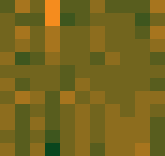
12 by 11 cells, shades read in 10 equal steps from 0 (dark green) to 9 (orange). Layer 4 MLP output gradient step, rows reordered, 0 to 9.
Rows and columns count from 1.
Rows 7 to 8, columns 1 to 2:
5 3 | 4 6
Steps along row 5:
down up up down same down up down same down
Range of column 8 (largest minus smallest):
2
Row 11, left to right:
4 3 4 2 4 5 4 5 5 5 3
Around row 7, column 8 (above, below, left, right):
4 4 4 4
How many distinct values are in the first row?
5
